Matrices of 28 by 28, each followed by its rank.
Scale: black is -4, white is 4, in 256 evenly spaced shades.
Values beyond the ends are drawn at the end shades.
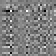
three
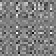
three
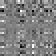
three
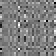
three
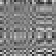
two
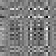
two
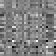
three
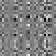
two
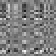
two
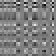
two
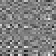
three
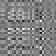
two
